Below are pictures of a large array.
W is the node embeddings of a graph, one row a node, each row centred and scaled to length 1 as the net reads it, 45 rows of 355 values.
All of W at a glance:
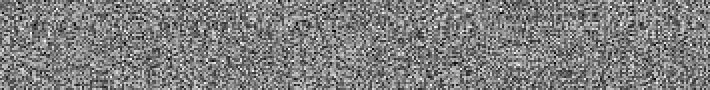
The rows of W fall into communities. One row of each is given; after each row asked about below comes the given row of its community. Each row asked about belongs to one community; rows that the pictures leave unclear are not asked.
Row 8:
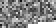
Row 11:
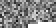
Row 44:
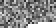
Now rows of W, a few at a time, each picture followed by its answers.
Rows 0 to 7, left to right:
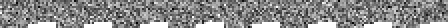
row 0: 44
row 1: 8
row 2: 11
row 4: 8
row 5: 11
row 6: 44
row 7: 8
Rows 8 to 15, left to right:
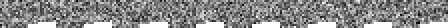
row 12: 11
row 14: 11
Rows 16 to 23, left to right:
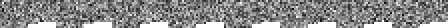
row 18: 11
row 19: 44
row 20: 8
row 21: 44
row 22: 8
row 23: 44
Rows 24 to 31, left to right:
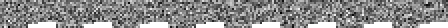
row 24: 11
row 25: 8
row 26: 44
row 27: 11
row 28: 44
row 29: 44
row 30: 8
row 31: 44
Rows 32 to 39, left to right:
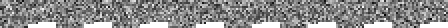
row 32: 44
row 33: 8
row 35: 8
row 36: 8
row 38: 11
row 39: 11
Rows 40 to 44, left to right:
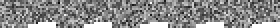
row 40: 8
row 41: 8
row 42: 11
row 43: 8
